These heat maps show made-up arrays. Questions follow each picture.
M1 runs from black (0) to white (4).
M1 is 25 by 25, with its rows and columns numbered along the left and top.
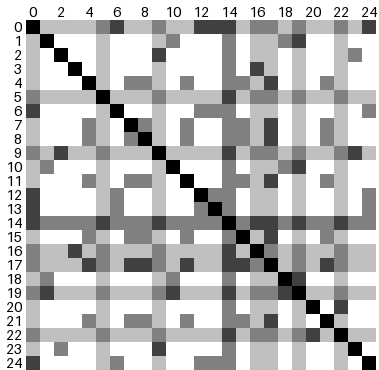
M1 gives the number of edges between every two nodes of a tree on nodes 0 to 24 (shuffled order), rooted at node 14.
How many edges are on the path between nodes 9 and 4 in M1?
3
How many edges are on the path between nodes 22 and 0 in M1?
2
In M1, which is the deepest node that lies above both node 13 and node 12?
0
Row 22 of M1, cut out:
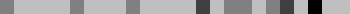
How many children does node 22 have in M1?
1
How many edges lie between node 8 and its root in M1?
2
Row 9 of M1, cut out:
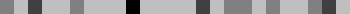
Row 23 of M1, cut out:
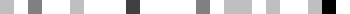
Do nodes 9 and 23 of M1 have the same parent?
no
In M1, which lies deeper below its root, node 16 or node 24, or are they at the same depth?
node 24
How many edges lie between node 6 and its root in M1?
2
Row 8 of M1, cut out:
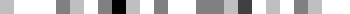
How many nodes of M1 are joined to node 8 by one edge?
1
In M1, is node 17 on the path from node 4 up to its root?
yes
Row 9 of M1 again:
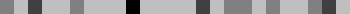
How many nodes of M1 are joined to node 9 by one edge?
3
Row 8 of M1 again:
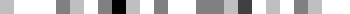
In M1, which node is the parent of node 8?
17
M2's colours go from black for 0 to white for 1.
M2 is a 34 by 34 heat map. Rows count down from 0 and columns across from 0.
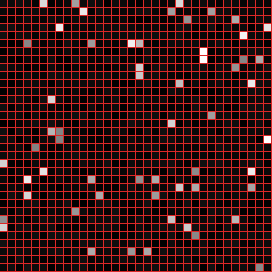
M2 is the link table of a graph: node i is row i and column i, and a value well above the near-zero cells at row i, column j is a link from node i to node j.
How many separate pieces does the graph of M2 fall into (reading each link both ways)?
2
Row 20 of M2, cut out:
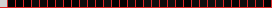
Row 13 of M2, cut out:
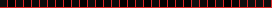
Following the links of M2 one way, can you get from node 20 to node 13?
no
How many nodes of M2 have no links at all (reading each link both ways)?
1
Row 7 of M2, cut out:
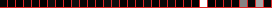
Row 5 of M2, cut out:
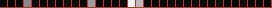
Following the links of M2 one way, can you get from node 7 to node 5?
no
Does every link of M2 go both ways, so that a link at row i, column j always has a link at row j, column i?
no
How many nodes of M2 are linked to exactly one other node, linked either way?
3
